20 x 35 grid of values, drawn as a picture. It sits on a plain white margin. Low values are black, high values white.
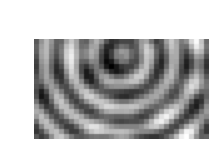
Rings: centred on the top middle. Ninth with the lowest average: top middle. Slope: none. Grain: blotchy. Lone odd cells: none. Odd rows or columns: none.
